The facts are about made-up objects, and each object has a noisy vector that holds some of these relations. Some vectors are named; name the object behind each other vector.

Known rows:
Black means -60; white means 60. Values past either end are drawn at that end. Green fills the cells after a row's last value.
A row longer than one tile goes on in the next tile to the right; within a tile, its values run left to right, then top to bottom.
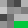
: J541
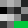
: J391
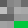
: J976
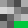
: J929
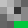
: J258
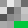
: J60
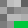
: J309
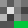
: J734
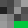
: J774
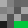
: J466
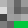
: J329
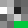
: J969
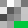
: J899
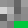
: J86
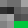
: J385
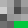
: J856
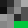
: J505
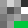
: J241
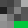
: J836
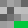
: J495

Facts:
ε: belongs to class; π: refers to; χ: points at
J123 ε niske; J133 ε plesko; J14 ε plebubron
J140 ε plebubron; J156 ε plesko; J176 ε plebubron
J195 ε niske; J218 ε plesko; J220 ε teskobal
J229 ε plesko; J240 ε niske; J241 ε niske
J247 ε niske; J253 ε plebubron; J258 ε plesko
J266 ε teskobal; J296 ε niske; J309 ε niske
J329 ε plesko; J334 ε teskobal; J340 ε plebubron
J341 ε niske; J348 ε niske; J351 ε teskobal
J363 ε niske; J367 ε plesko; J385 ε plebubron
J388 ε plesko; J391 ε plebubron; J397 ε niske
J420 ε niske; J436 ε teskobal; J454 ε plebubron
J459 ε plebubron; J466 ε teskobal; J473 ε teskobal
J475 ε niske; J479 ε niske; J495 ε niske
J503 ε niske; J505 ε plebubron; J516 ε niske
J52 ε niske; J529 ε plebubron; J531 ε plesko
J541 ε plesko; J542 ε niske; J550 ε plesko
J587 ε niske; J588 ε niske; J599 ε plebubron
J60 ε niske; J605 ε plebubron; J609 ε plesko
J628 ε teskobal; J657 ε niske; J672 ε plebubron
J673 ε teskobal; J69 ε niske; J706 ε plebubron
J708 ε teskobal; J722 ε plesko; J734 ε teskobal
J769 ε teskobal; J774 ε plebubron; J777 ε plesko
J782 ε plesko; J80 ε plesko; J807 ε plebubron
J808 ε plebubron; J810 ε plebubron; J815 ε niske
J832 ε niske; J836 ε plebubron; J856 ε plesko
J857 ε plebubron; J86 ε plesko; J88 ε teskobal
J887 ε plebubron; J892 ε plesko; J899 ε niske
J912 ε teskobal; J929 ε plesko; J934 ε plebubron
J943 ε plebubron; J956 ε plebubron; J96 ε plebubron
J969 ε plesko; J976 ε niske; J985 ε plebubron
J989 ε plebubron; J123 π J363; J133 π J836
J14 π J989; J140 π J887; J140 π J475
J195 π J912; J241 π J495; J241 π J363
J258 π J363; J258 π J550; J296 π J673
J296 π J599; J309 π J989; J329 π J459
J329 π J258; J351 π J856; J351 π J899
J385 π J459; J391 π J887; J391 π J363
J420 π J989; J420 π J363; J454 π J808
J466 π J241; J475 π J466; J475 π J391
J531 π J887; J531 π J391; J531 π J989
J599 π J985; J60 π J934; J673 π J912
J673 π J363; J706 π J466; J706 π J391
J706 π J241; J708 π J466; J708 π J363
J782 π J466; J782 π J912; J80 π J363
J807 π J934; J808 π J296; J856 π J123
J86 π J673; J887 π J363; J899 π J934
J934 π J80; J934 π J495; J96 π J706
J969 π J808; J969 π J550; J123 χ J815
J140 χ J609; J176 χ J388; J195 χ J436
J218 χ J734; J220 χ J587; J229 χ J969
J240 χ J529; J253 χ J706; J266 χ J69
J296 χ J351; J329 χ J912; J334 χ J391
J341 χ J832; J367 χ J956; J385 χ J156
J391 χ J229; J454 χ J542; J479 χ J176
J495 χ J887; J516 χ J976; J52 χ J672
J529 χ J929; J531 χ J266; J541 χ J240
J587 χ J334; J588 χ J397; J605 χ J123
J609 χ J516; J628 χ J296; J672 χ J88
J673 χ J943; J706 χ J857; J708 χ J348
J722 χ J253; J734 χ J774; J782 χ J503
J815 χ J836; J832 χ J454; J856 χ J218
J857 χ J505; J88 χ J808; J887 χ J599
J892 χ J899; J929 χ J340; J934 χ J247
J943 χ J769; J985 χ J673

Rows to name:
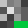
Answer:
J220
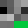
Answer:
J989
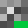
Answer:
J351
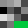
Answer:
J887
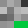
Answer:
J587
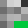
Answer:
J420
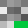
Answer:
J296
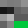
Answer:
J140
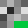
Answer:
J475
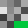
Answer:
J722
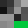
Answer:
J857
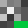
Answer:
J334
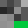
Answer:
J985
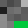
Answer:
J340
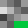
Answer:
J550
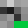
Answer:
J934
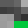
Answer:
J599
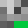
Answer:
J80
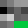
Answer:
J14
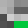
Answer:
J531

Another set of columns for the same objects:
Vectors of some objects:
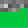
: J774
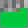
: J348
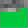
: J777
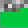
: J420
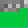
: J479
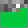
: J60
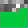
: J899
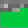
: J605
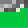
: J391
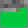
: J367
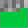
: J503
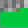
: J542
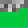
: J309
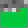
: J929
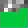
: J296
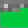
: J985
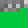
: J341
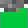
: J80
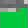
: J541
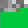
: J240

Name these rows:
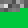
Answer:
J505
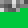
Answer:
J708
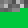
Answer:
J253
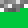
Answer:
J123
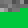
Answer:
J856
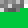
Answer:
J363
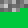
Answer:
J529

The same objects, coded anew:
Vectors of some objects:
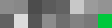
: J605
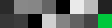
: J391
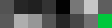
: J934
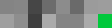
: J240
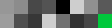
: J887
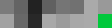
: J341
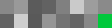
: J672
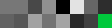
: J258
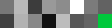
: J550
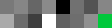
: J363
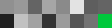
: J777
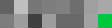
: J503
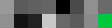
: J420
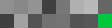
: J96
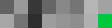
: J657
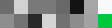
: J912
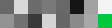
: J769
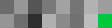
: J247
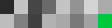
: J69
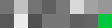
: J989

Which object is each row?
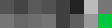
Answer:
J60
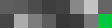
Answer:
J807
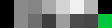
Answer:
J969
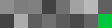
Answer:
J454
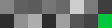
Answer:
J329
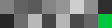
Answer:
J133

